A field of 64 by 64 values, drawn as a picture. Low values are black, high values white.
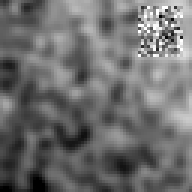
Roughest part: top right. Slope: up to the top right. Mirror symmetry: none. Grain: blotchy. Ninth with the highest average: top right. Odd patch: rougher, in the top right. Ninth with the lowest average: bottom left.
